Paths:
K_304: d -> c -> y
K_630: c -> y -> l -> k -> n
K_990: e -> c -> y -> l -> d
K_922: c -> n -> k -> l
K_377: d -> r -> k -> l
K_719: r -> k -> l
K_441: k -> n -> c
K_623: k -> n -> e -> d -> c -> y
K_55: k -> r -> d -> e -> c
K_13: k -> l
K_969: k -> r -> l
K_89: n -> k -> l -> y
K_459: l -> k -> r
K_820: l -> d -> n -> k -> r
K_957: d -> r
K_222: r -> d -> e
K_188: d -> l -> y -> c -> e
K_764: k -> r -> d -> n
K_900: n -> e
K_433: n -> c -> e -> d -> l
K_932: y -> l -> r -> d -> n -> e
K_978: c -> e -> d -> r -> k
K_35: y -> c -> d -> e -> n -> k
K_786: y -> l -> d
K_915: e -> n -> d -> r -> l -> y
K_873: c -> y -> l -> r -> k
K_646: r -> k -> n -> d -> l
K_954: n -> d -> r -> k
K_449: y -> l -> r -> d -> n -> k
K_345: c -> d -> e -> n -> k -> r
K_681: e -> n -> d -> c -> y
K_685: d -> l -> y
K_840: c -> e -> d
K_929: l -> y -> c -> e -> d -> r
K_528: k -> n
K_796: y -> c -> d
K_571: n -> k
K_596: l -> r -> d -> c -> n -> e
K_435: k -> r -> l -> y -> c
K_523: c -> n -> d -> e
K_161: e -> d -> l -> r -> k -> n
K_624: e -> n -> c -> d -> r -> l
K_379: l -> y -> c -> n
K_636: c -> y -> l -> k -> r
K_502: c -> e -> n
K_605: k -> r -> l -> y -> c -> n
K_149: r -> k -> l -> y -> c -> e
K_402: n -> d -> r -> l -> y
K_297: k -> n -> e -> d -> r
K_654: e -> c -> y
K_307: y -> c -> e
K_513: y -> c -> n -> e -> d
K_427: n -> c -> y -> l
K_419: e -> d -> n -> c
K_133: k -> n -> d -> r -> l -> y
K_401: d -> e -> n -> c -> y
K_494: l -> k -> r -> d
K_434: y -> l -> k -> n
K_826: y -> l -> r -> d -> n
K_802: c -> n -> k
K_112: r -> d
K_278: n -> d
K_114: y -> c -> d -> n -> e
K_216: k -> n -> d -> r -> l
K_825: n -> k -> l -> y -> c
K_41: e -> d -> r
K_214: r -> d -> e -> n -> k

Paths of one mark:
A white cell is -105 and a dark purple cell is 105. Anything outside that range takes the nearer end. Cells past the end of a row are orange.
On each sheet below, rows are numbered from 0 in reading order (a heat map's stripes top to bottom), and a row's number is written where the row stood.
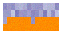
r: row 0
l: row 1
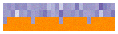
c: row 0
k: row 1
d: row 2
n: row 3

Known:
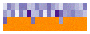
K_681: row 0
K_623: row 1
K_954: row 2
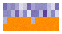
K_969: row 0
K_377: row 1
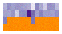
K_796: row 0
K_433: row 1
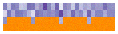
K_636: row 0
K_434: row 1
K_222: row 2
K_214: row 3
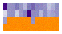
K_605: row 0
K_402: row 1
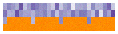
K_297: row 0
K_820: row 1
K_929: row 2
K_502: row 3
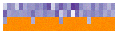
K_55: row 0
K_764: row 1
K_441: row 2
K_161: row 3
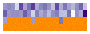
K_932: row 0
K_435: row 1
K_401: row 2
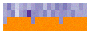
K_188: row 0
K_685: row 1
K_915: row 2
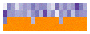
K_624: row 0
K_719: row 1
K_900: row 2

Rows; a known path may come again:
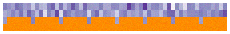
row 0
K_571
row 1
K_502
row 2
K_434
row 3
K_922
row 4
K_528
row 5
K_435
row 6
K_840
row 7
K_826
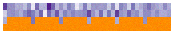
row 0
K_149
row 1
K_419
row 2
K_873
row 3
K_112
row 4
K_222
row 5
K_915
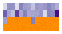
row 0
K_41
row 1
K_796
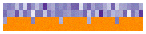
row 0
K_646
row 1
K_630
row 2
K_764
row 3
K_459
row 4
K_35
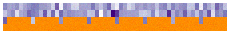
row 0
K_427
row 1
K_494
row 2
K_978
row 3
K_401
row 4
K_624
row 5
K_654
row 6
K_13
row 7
K_523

